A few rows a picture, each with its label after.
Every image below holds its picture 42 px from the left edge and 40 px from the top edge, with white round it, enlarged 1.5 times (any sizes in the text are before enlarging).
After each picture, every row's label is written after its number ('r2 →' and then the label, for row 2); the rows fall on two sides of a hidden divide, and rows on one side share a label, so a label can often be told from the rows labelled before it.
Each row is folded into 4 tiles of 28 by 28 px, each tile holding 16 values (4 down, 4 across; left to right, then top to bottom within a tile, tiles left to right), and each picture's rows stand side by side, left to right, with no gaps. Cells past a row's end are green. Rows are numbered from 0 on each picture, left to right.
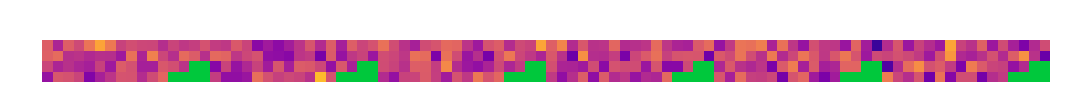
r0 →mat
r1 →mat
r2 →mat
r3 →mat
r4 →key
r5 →mat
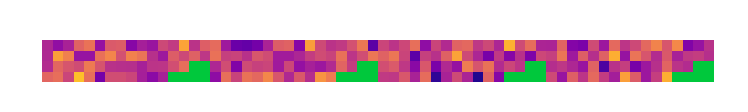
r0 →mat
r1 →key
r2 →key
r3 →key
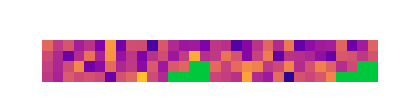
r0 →mat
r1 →mat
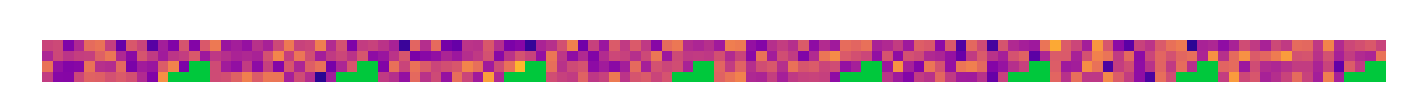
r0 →mat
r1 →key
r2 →mat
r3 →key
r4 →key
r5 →mat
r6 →key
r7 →key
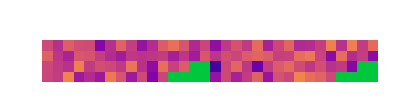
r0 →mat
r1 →mat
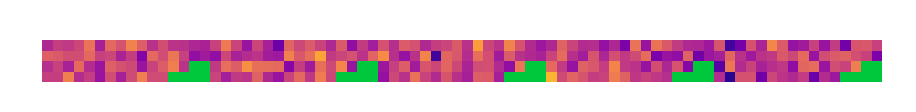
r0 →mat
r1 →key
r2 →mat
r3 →key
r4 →mat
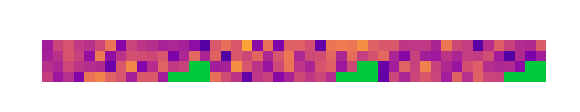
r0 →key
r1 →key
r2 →mat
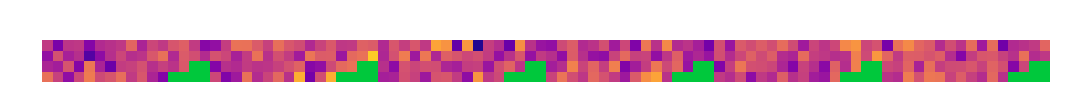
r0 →key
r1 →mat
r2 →mat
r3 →key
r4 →mat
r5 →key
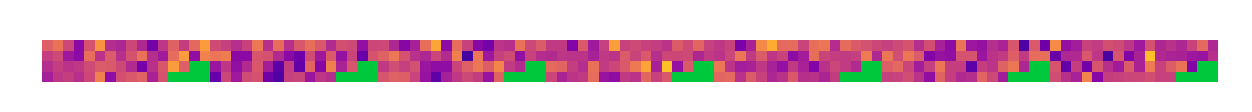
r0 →mat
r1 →mat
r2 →mat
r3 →mat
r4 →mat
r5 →key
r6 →mat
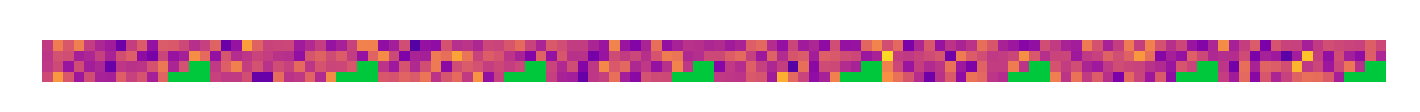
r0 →key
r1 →mat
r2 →key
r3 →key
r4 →mat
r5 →key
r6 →key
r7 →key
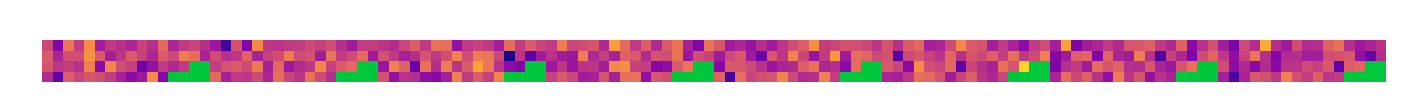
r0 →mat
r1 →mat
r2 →mat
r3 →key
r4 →key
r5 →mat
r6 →key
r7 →mat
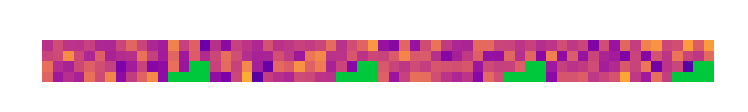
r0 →key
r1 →mat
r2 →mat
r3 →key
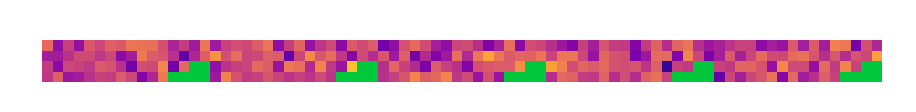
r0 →mat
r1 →mat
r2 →key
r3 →key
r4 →key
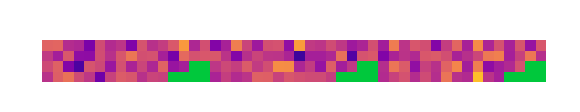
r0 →key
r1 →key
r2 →key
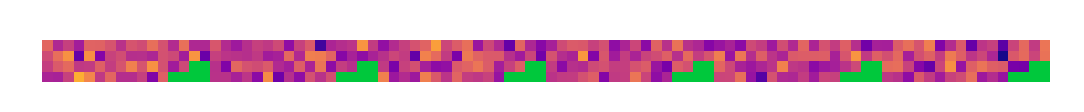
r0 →mat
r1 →mat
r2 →mat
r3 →key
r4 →key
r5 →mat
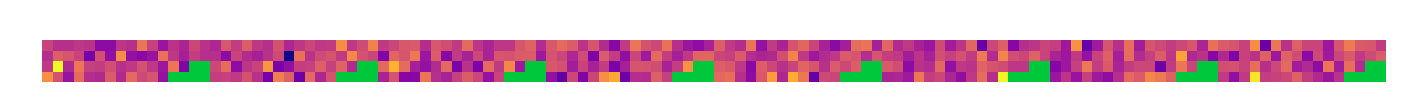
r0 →key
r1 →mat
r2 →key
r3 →key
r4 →key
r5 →mat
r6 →mat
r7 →mat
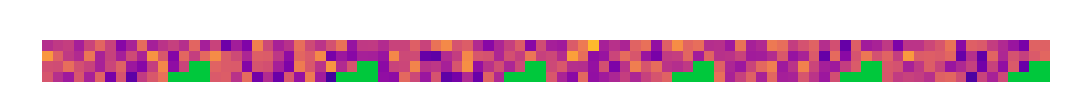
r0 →mat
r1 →mat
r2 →mat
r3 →mat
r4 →mat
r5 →mat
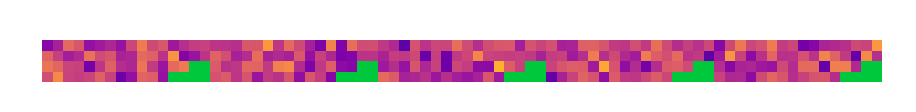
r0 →key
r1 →mat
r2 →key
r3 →mat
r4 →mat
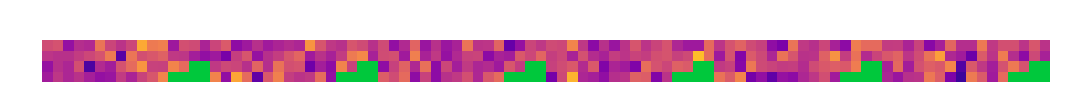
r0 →mat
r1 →key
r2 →key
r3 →key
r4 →key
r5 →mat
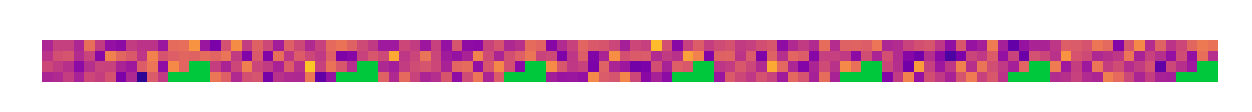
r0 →key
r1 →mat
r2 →mat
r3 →key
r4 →key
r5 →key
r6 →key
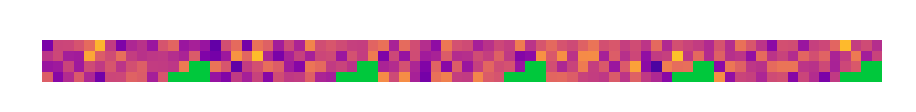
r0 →mat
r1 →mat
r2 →key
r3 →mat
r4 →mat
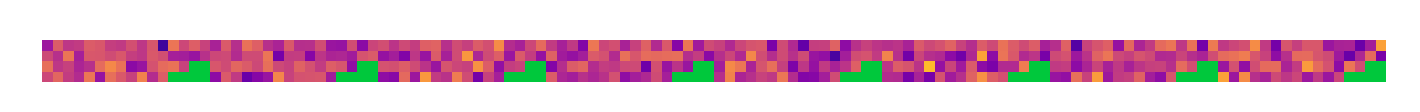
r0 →key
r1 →key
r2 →key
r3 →mat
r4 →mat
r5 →mat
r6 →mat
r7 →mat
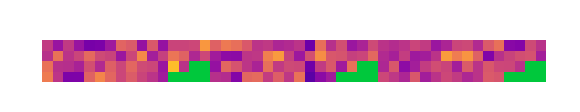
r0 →key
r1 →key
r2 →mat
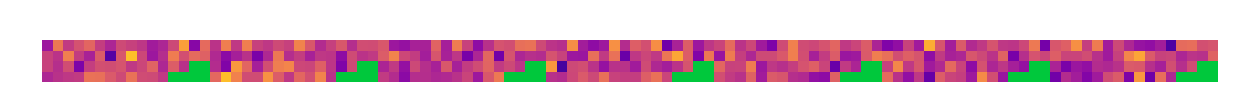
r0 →key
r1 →key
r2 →mat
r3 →key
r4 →key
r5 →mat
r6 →key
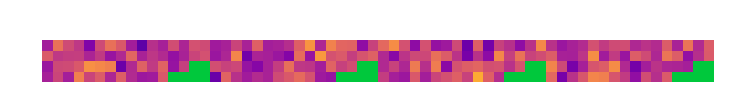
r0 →mat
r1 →key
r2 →mat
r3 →mat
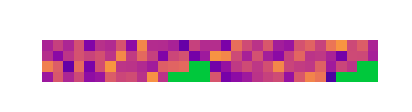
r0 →key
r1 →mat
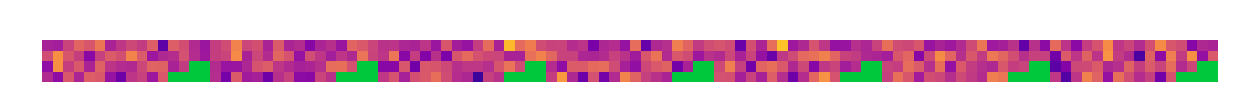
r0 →mat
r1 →mat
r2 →key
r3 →key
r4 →mat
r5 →key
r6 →mat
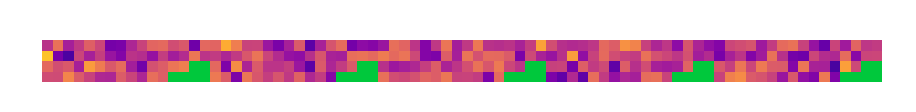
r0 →key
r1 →key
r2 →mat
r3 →mat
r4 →key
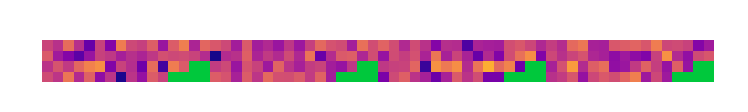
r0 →key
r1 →key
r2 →key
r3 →key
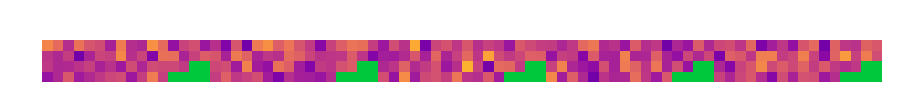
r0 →key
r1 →mat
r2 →key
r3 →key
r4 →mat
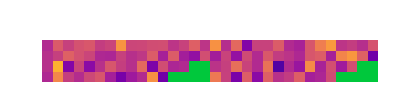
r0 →key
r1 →mat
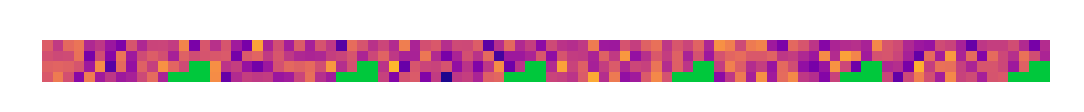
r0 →key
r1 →mat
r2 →mat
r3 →key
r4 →key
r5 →mat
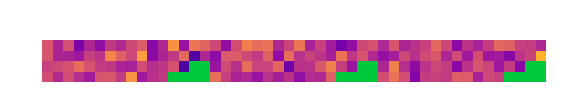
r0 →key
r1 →mat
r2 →key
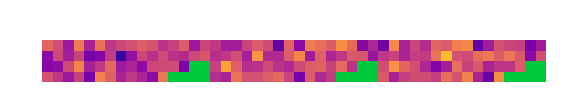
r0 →mat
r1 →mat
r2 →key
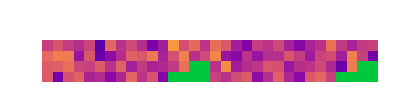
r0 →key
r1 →mat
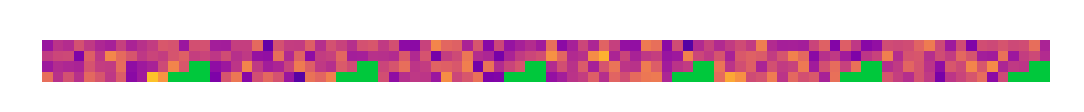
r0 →key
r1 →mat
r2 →mat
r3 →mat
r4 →key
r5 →mat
